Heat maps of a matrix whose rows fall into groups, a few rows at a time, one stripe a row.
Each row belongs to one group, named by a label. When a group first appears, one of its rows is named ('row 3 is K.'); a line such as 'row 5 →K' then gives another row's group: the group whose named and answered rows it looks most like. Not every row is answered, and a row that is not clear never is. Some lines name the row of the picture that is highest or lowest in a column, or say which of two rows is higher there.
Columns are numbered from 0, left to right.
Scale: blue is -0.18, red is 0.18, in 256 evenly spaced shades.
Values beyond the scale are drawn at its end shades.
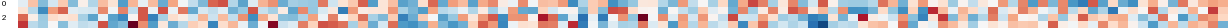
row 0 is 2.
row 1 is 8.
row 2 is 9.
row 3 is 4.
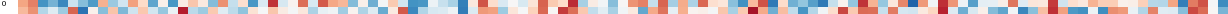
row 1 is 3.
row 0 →4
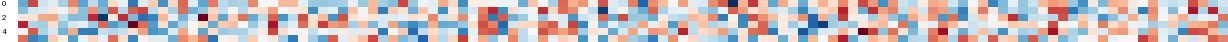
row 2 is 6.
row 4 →3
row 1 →3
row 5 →8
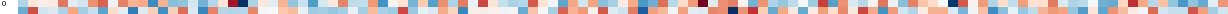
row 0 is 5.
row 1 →3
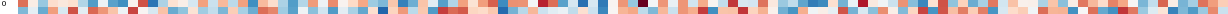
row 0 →9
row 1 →5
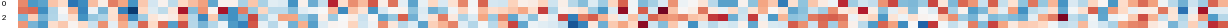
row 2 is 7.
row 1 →9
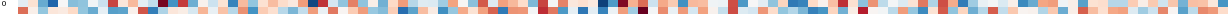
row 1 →9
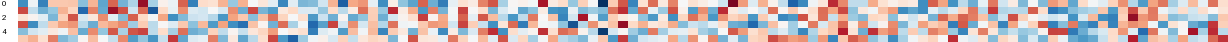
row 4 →3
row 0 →9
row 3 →8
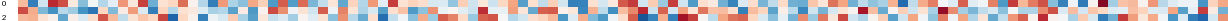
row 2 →5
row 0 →8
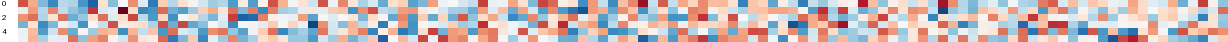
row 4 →2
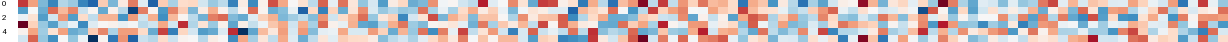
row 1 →9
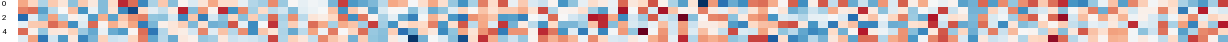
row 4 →9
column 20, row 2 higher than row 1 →No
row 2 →4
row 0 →6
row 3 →6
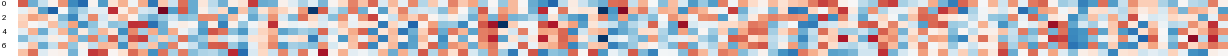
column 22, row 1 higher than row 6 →Yes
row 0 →8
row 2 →6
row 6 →2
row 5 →3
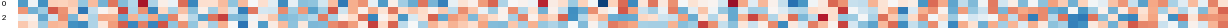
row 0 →9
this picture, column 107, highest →2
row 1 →8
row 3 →8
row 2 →2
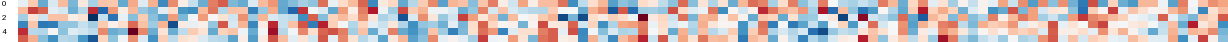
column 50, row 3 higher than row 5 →No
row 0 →2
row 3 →4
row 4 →4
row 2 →9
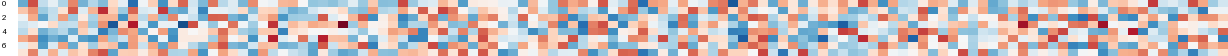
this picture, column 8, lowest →4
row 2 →2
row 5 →4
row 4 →6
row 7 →5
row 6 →2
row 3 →4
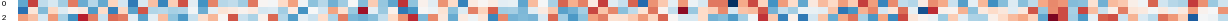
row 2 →6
